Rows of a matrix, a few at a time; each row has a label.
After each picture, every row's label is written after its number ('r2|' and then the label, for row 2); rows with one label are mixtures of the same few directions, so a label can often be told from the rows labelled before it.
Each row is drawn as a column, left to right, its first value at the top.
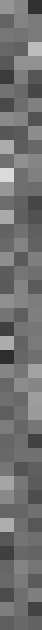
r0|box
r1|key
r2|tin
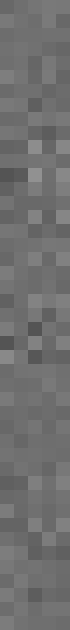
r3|box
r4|box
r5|box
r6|key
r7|box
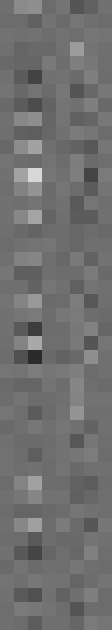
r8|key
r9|box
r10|box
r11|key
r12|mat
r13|tin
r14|box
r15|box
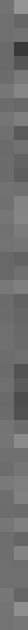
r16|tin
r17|tin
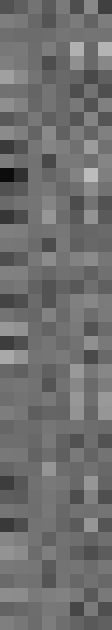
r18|box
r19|box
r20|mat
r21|key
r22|mat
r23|tin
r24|box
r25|tin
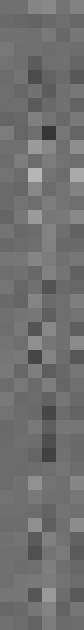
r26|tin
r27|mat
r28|box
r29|mat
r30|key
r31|box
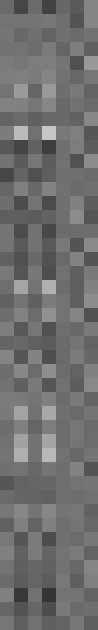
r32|box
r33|mat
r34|box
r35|mat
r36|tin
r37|key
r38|key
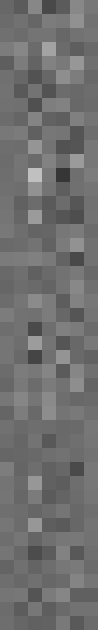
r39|key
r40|tin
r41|box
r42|tin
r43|box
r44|key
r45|box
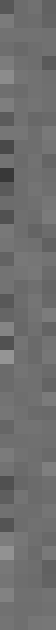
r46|box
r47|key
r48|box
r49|key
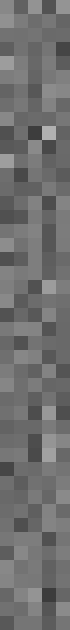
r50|key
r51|box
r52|mat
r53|mat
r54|tin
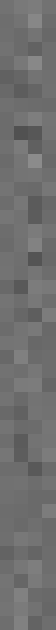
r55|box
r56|mat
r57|key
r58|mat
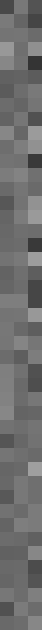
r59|tin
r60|box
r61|key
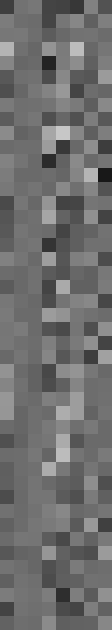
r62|tin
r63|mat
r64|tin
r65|key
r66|mat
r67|tin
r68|box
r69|box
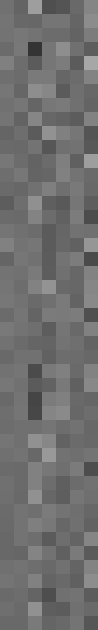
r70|key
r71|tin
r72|tin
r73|mat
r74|tin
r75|key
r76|key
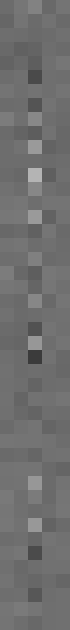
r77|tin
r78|tin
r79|box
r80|box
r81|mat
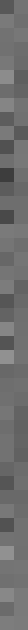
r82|box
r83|mat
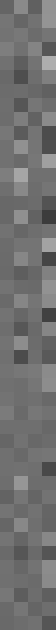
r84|tin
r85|box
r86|tin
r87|key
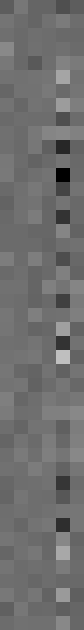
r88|tin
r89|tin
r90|key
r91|mat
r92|box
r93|mat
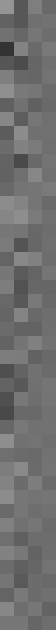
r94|tin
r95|key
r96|box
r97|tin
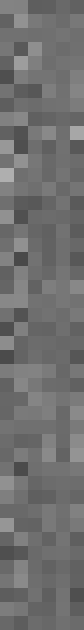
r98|box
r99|key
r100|tin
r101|mat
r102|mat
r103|mat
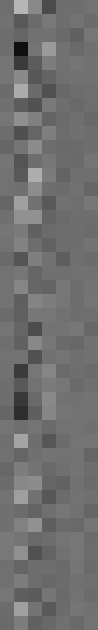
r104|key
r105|tin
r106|box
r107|tin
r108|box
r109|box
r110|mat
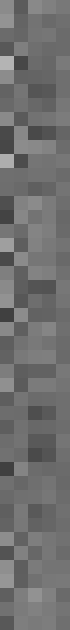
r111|key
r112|key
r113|mat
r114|mat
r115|key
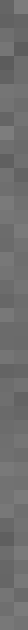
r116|key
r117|tin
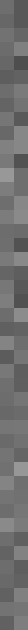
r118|box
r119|key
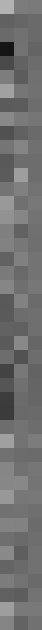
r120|tin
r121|box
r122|tin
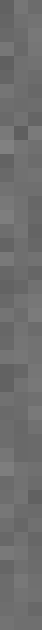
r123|key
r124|mat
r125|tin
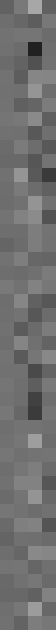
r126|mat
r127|box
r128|tin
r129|box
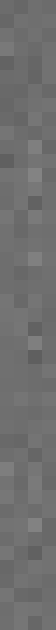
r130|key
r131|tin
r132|box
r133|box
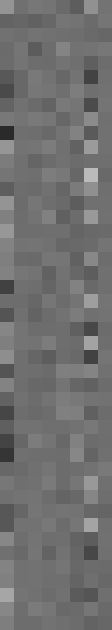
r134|mat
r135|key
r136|tin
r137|box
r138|tin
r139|mat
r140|box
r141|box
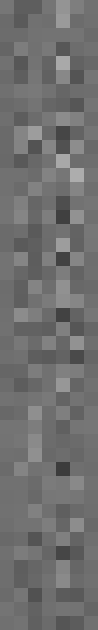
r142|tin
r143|key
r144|mat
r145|box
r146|key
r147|box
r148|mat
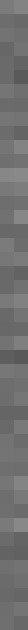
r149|box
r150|box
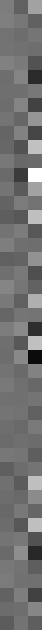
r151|key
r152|box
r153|box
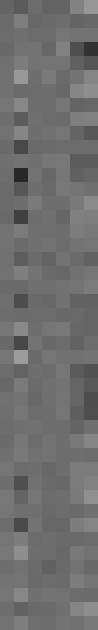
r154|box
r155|box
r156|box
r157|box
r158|tin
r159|tin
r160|tin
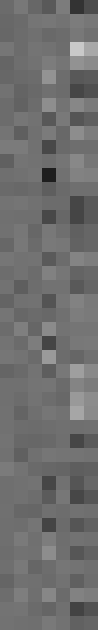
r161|key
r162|mat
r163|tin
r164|box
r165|key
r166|tin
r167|tin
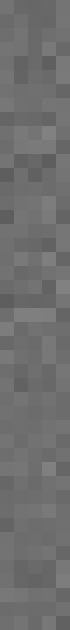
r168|box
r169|key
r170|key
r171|key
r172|key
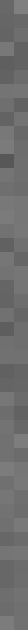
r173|key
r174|tin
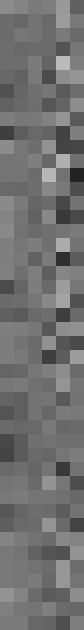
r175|mat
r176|mat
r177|key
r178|box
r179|key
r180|box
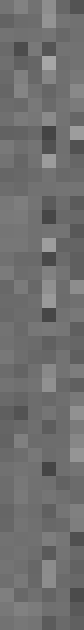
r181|mat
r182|tin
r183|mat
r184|key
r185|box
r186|mat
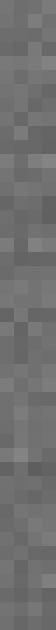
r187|key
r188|mat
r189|key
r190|key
